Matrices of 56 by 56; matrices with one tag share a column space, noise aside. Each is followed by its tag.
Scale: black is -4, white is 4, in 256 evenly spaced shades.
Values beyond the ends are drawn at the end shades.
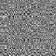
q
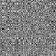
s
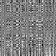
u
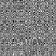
s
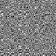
q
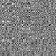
s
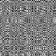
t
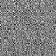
s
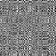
t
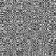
s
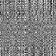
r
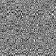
q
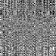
r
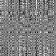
r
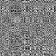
t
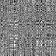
u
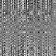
r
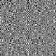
s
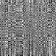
u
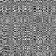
t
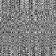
r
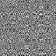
q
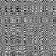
t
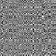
q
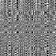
r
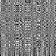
u
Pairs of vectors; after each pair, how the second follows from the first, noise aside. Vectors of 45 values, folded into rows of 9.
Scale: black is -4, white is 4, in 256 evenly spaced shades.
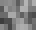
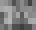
wrapped around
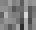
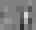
partly zeroed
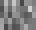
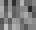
negated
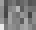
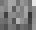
reversed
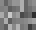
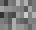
reversed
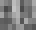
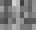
wrapped around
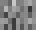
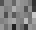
wrapped around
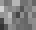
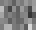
wrapped around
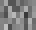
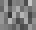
reversed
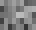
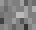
partly zeroed
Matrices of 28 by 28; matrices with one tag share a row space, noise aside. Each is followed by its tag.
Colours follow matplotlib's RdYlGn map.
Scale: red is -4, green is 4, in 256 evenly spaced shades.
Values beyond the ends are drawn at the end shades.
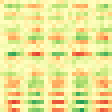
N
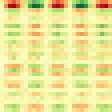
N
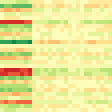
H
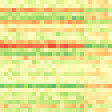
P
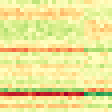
P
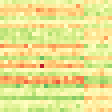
P
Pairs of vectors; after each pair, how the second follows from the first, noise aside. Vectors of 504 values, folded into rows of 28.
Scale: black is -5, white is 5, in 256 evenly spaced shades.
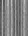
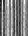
scaled up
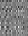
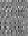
negated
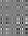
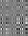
copied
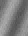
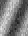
scaled up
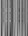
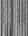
copied
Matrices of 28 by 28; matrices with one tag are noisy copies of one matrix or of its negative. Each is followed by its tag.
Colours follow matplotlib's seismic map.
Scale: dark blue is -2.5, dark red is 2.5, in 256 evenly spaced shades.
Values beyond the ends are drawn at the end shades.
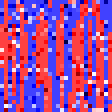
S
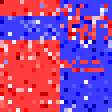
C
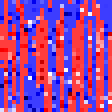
S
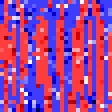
S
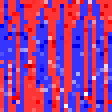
S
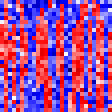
S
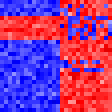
C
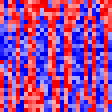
S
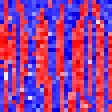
S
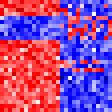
C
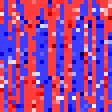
S
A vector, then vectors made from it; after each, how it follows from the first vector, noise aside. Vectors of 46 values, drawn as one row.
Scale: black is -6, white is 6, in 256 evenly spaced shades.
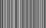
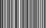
scaled up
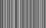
copied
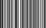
scaled up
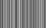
copied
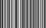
scaled up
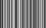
scaled up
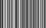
scaled up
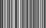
scaled up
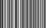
scaled up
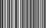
scaled up
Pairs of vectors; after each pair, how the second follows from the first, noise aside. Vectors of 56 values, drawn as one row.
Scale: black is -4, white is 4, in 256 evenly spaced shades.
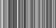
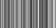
reversed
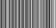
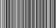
reversed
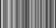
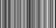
reversed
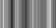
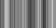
reversed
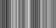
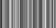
shuffled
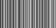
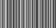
reversed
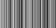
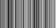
reversed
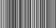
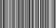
shuffled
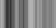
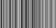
shuffled
